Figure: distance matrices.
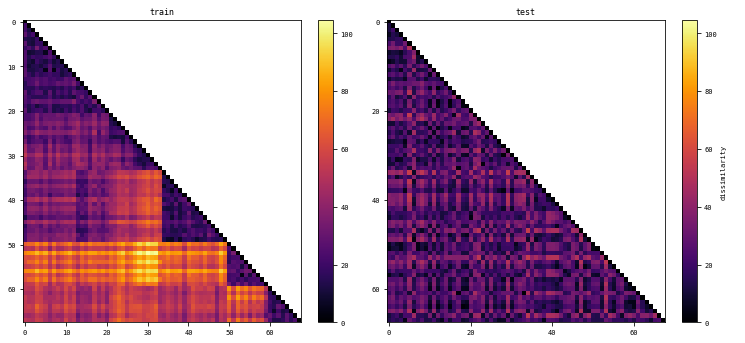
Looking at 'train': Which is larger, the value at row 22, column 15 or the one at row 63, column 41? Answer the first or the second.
the second
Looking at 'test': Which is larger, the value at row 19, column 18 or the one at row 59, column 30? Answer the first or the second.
the second
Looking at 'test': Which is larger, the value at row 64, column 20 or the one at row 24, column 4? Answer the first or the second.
the first
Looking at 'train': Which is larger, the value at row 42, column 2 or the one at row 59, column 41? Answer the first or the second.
the second
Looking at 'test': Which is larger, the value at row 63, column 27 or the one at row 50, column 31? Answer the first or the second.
the first
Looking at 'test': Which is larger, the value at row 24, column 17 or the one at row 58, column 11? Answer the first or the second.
the second
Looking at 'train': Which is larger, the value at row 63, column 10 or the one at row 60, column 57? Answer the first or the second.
the second
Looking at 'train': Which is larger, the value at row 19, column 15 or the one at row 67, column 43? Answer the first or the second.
the second
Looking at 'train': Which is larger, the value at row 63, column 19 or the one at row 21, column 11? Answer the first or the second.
the first
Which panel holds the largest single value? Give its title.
train
